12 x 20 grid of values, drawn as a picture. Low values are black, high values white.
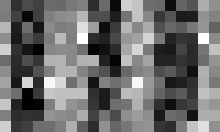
Average level on the scale: 40%. Stripes: upright, repeating 3 times. Slope: none.
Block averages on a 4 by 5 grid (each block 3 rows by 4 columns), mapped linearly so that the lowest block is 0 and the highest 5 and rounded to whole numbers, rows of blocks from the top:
03122 / 04022 / 15122 / 03113
